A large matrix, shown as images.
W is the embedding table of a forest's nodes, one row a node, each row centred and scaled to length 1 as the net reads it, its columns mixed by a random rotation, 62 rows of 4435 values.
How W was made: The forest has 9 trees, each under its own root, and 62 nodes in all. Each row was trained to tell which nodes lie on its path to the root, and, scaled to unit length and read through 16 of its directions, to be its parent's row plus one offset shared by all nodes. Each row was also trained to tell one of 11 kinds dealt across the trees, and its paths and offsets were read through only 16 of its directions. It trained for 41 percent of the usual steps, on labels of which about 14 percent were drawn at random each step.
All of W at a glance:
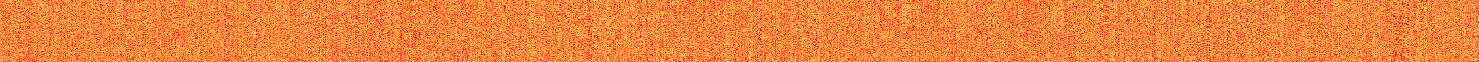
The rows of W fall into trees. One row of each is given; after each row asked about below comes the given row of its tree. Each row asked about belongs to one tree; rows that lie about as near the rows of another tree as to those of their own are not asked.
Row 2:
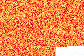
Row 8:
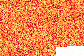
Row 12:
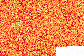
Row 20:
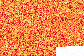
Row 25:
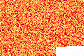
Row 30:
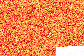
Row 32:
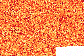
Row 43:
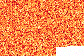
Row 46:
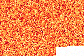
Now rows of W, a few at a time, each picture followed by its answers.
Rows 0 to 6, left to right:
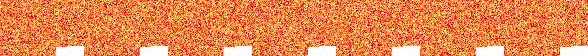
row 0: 25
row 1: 20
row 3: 43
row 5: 2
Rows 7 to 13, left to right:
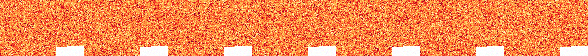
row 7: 2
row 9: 25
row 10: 30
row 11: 20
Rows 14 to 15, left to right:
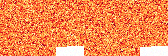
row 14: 20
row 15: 32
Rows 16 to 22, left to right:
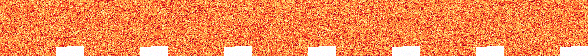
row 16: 30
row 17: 2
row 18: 30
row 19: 25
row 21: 25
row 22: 8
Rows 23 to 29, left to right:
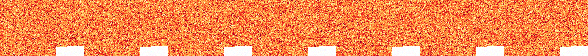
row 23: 43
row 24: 2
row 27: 25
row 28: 43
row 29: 20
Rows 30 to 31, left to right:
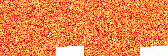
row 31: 2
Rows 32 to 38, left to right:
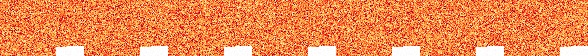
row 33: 43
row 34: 30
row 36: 8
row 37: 46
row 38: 46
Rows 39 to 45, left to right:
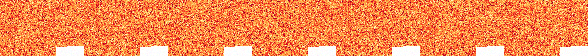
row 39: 30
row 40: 43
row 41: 25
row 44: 30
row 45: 25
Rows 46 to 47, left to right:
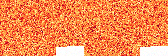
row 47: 25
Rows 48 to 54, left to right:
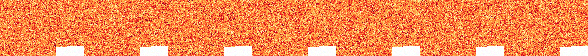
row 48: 43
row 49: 20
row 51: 43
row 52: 2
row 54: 30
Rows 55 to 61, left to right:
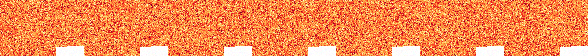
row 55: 30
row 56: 43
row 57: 8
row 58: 2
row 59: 32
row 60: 2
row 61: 12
